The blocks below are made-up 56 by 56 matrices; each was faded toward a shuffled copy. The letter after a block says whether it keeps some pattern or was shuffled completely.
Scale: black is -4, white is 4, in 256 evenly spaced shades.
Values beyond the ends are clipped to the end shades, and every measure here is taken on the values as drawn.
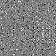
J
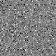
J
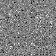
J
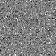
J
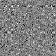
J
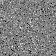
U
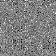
J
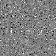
J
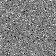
U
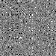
J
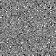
J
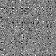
J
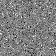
U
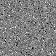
U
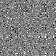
J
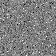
U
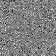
U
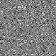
J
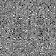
J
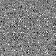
J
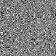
J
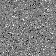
U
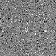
J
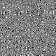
J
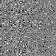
J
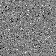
U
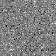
J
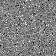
U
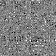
J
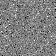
U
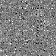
J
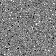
U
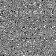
J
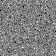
U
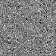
J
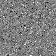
U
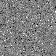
U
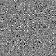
J
